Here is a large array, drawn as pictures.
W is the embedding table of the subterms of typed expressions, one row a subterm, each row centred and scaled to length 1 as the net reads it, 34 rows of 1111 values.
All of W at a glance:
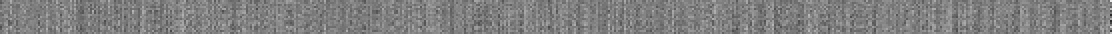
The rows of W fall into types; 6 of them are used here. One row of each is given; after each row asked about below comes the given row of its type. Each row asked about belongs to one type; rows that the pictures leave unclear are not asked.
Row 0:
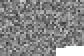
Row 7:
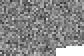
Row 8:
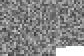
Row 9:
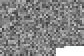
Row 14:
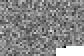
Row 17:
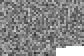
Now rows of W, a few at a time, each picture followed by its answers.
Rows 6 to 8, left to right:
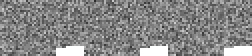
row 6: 17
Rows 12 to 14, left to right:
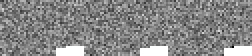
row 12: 0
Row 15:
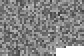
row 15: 8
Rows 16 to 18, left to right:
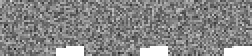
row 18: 9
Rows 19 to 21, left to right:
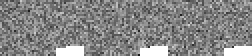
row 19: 0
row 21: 7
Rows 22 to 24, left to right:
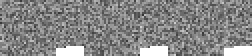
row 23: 8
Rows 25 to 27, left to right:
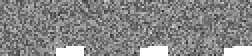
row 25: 8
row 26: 0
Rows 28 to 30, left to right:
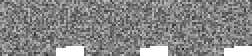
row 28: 17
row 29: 17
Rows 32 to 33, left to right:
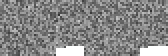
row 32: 8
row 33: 17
